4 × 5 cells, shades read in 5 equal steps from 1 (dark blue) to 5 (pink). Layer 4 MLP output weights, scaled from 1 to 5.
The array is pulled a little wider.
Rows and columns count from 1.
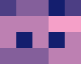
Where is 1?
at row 1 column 4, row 3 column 2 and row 3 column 4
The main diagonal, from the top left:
2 4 4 4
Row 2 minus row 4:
1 1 1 1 1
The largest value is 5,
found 2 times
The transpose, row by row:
2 4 4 3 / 3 4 1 3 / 3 4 4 3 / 1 5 1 4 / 2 5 4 4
